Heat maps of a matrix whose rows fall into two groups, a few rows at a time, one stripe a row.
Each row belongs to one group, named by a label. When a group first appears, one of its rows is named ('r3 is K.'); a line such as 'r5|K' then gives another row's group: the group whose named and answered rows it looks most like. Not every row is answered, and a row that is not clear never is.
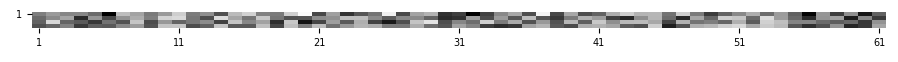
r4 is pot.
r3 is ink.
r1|ink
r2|pot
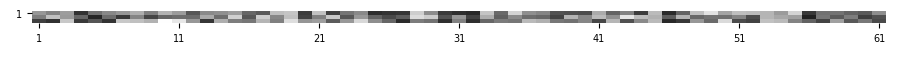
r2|ink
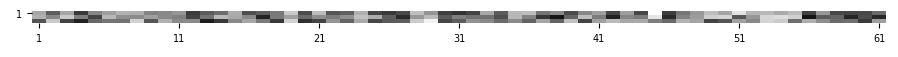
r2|pot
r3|ink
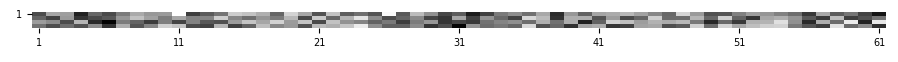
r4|pot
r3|ink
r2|pot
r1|ink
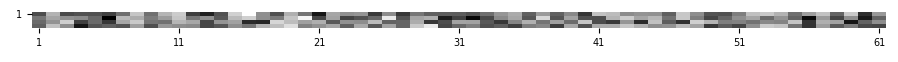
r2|ink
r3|pot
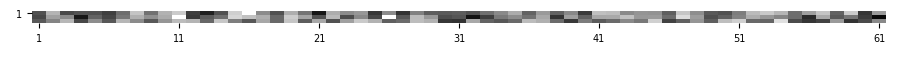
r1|ink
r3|pot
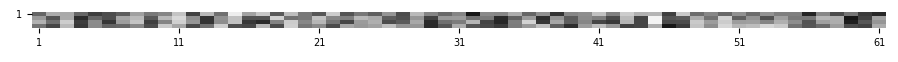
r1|ink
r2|pot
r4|pot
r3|pot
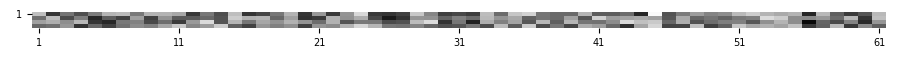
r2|ink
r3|ink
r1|pot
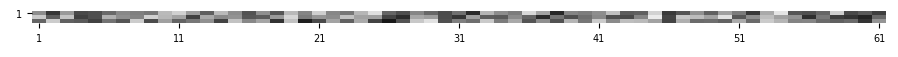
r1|pot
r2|pot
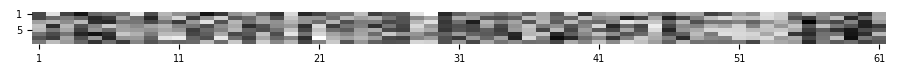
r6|pot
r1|ink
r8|ink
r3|ink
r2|pot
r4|pot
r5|pot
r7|pot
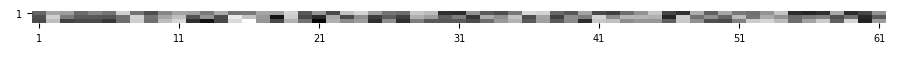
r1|pot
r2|ink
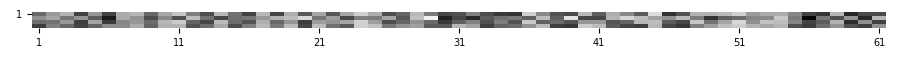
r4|pot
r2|ink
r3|pot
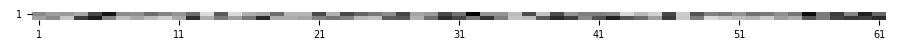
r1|ink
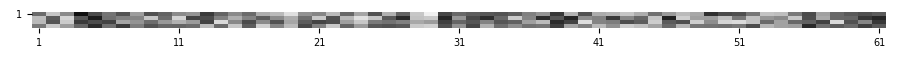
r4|ink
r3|pot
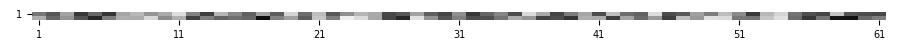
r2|pot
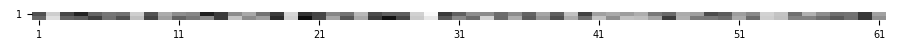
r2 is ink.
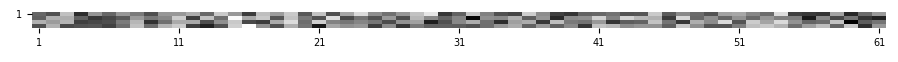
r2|ink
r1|pot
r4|ink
